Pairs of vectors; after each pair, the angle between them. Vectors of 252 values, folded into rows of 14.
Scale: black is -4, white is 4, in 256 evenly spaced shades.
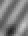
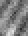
nearly opposite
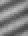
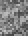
partly aligned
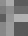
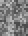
partly aligned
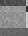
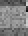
nearly parallel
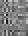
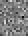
partly aligned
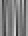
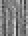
nearly parallel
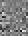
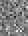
partly opposed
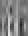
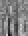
nearly opposite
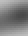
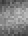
nearly opposite
